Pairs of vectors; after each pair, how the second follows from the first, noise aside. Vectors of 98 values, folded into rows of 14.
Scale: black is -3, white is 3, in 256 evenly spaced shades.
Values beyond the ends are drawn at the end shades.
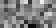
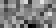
copied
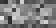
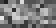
copied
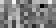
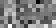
wrapped around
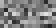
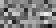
copied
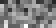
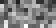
copied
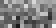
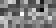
wrapped around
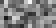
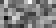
copied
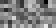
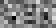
wrapped around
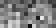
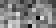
copied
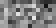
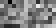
wrapped around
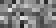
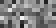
copied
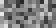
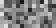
copied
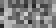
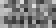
wrapped around
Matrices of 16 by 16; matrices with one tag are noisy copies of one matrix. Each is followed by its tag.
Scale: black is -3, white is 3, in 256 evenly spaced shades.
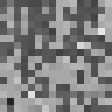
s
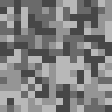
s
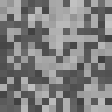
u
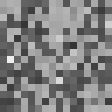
u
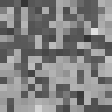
s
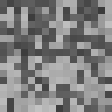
s
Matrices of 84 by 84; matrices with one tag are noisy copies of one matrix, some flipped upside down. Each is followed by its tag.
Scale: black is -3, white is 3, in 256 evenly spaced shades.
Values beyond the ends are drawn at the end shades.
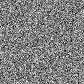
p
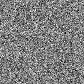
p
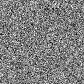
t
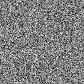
p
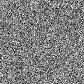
t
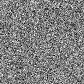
t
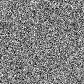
t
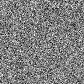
t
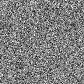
t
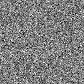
p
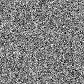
p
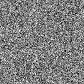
p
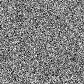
t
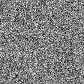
p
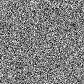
t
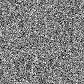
p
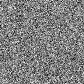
t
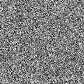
t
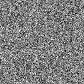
p
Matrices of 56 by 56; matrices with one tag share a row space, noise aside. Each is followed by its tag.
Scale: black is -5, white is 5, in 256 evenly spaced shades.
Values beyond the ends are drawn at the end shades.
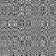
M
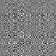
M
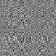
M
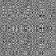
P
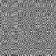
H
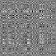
P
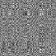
P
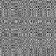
H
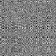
H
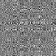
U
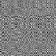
H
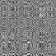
P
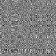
H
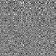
M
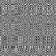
H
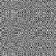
H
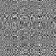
U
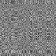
H
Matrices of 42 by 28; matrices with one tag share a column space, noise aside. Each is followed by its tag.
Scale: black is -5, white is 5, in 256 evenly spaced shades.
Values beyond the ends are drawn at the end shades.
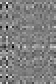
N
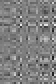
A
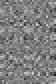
A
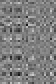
A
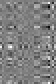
N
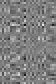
A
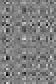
A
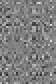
A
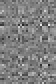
A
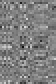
N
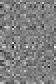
N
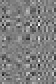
A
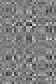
A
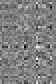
N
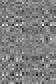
A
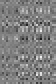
A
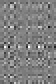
N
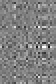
N
